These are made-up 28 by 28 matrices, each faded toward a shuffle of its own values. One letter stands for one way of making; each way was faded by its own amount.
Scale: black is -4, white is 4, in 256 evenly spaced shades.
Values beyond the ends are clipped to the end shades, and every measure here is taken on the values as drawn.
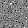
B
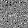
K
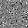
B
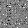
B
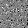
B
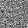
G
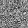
G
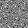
B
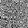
G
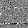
K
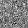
G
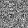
G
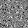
K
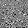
K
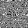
K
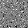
B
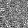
G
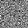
G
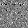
K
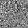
G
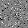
B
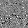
K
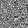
G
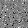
B
